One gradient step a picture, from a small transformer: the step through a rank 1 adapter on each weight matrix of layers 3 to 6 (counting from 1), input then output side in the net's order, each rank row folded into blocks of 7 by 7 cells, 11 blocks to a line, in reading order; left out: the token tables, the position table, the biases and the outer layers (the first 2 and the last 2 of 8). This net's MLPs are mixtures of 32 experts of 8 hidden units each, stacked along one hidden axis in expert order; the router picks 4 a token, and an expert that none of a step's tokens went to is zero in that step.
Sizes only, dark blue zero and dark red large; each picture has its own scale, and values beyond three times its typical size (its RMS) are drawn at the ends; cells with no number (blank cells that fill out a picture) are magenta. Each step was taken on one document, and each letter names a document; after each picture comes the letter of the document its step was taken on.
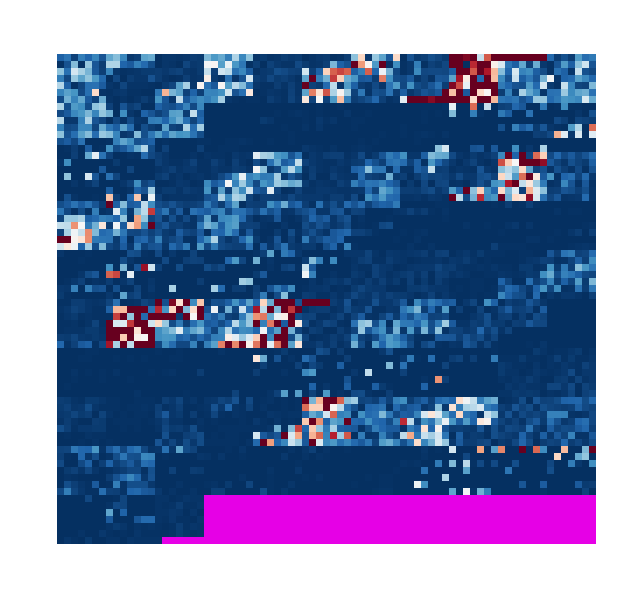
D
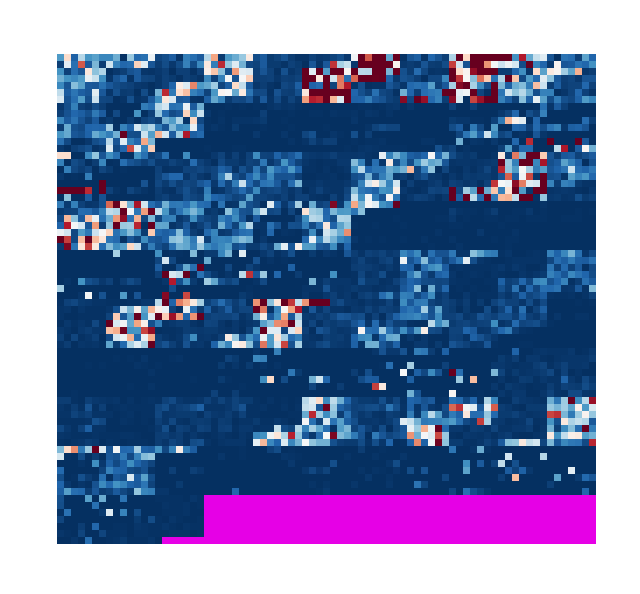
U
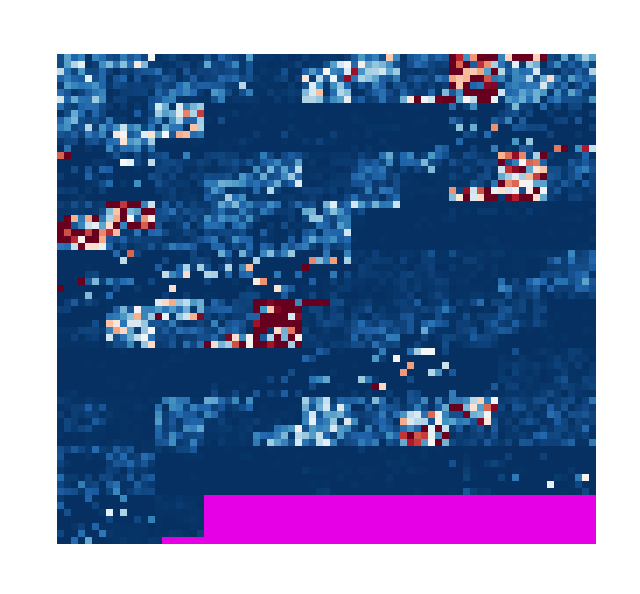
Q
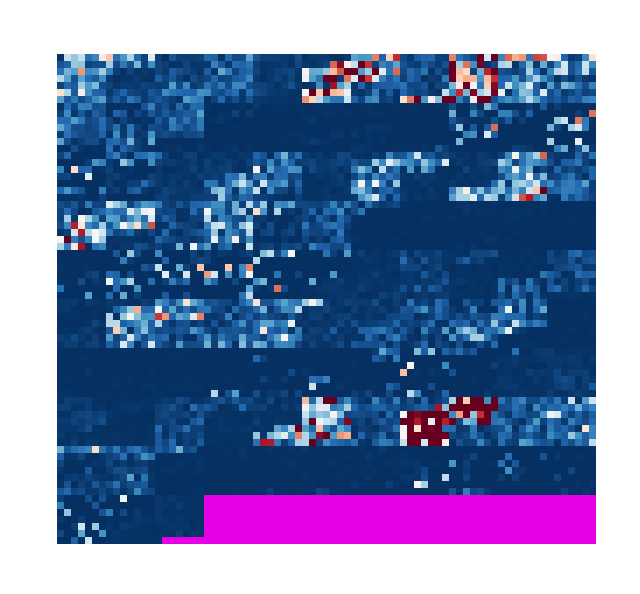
Q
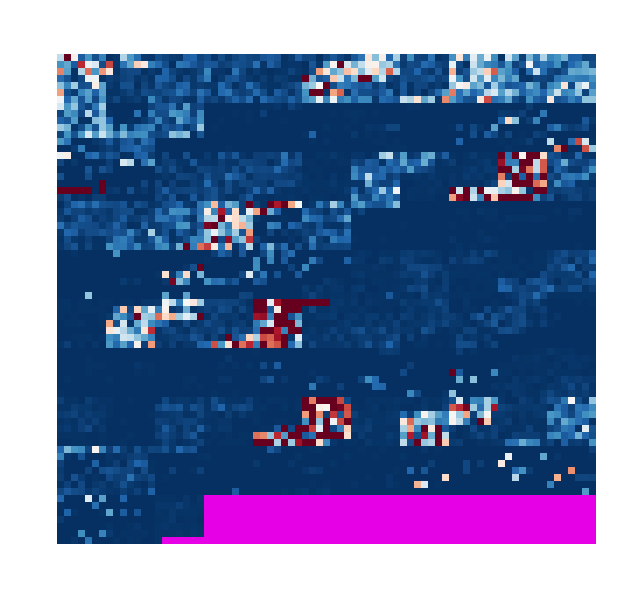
U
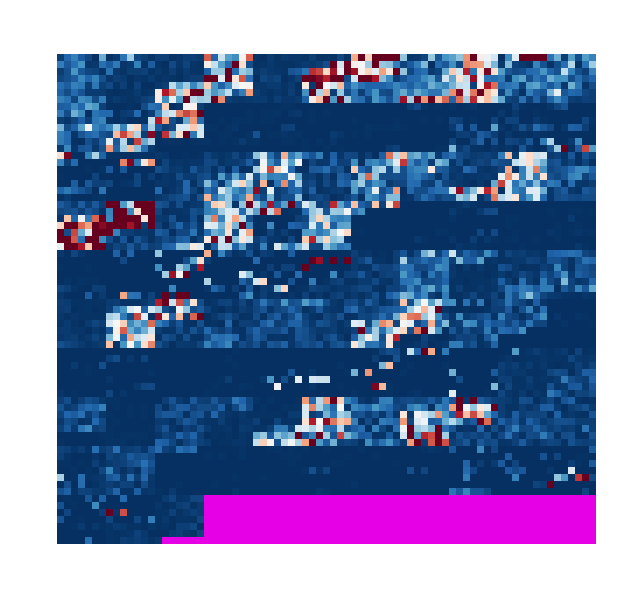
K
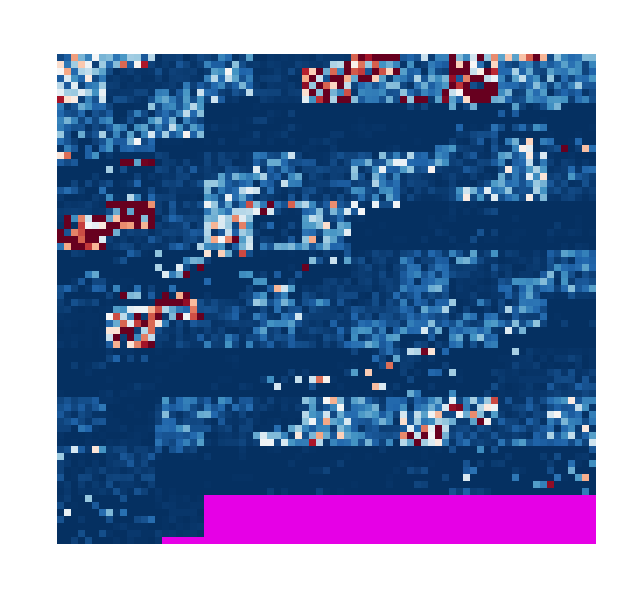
K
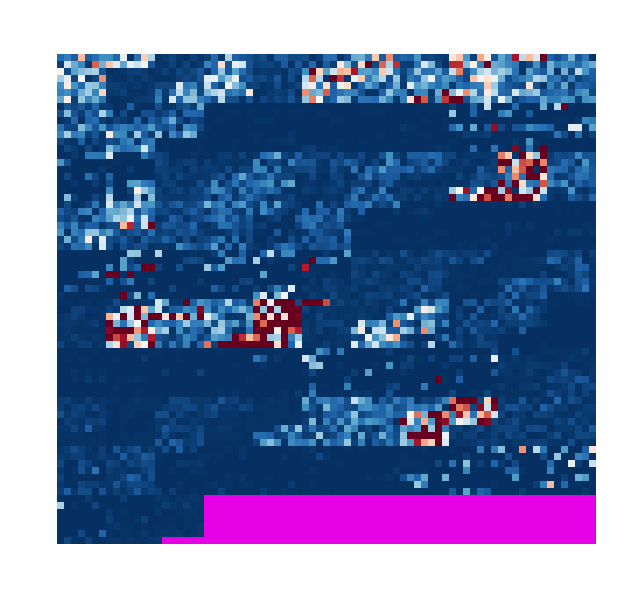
D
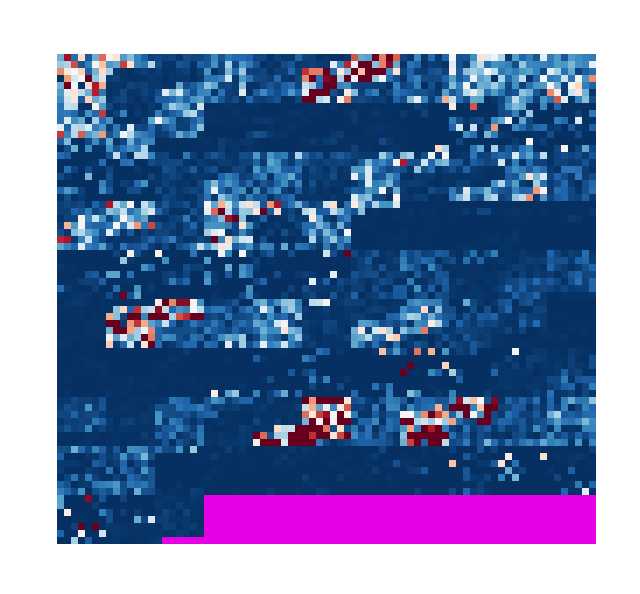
Q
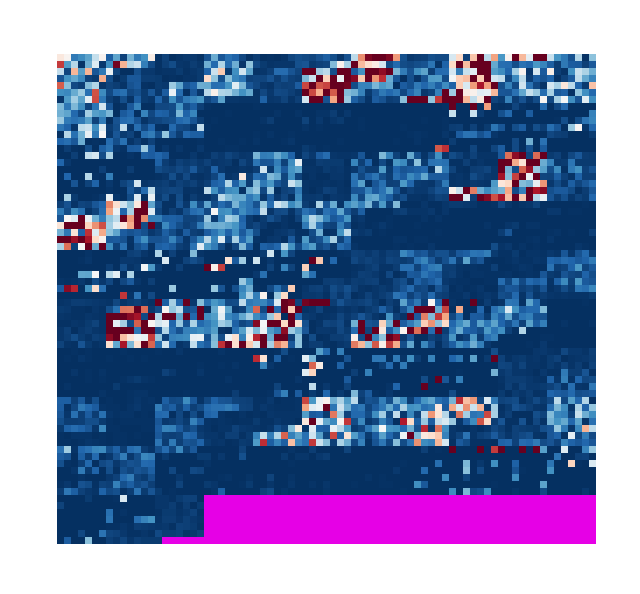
D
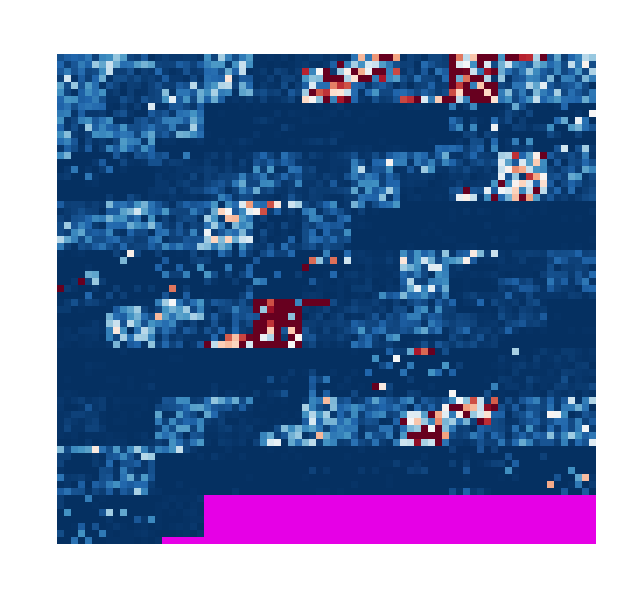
Q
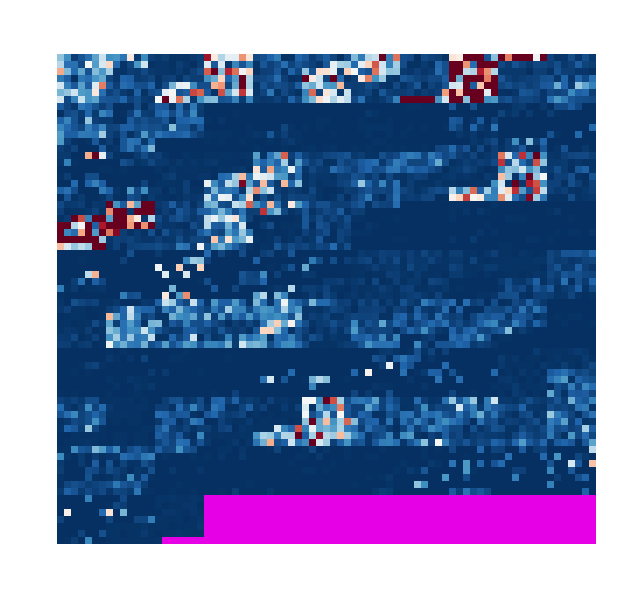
K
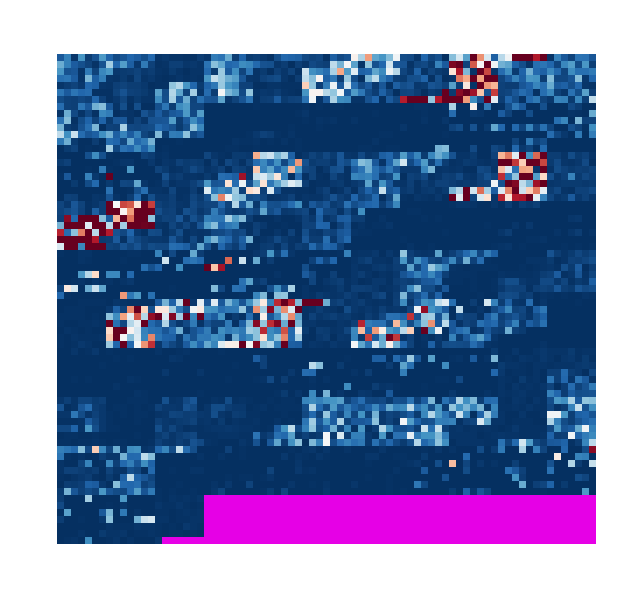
D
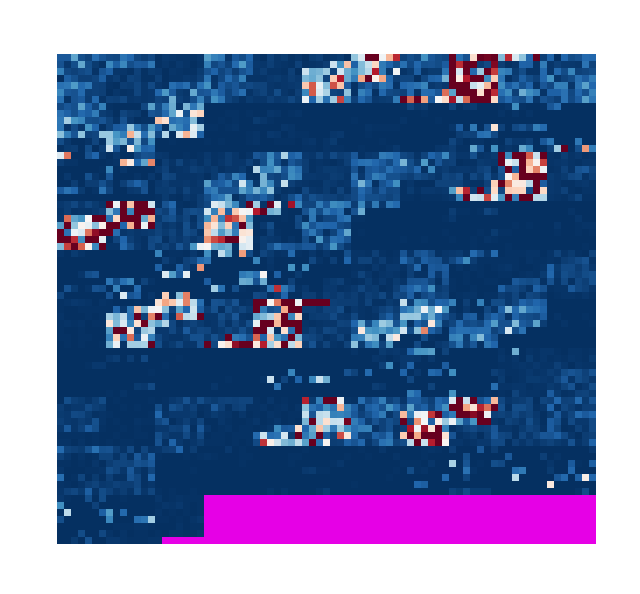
K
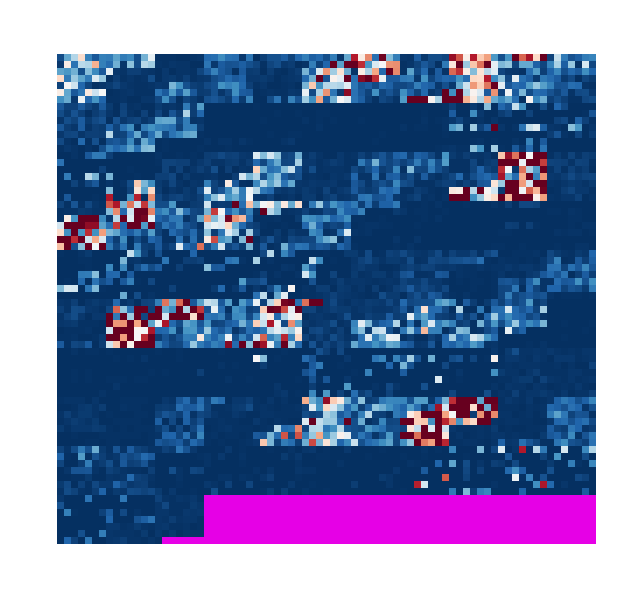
D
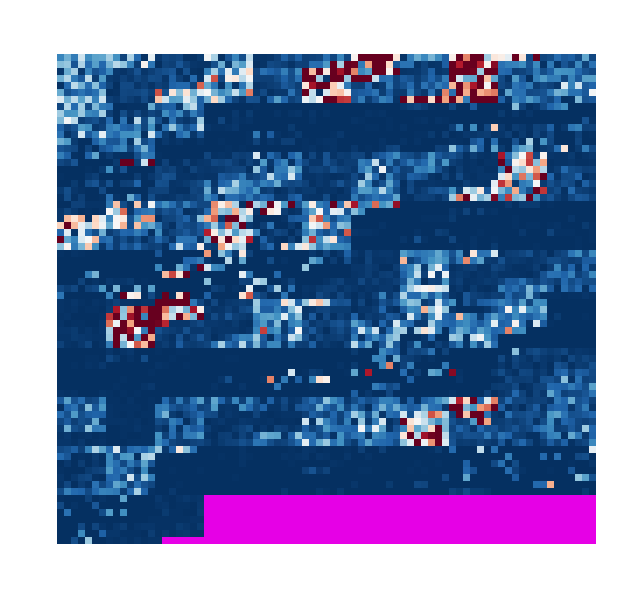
K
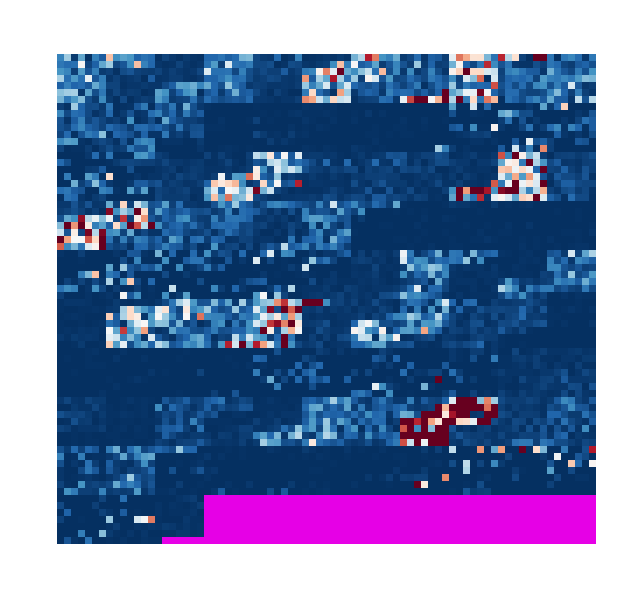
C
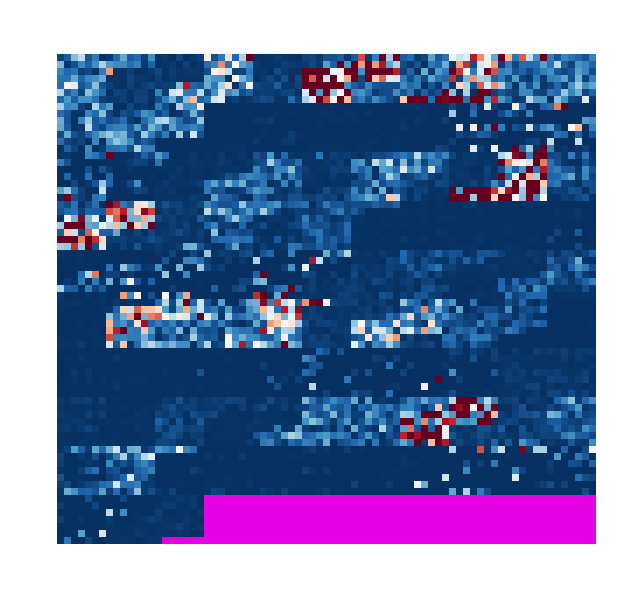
C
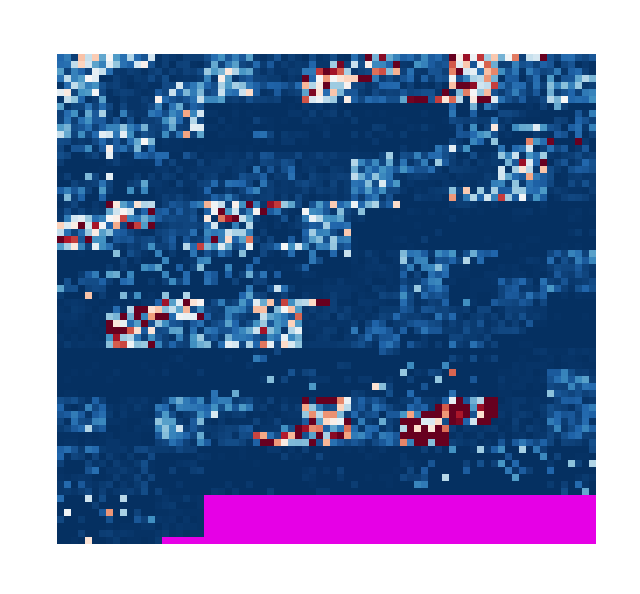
C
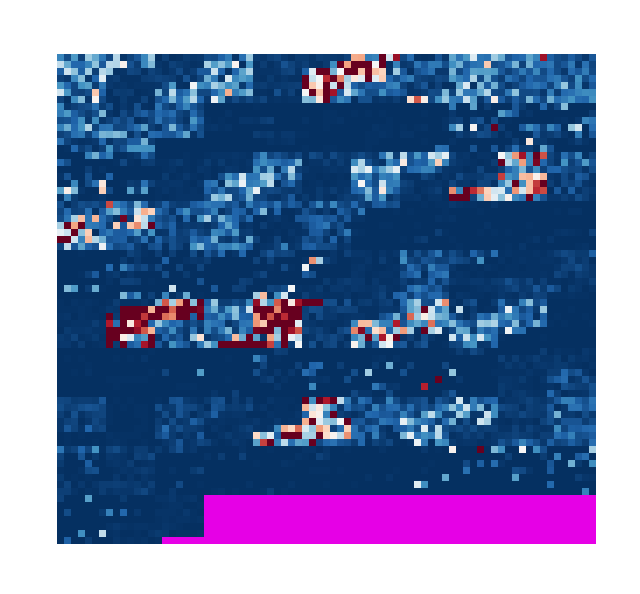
C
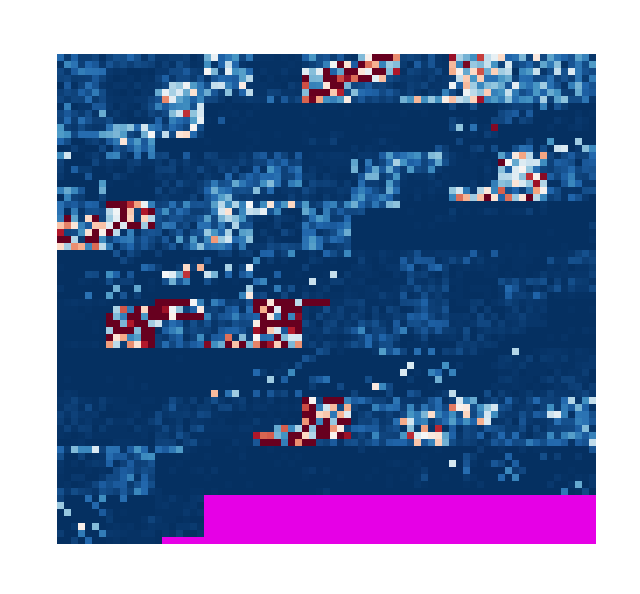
Q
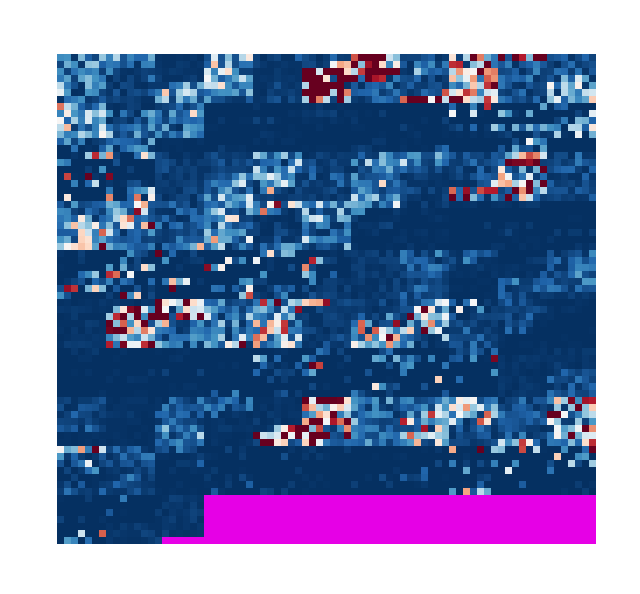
D
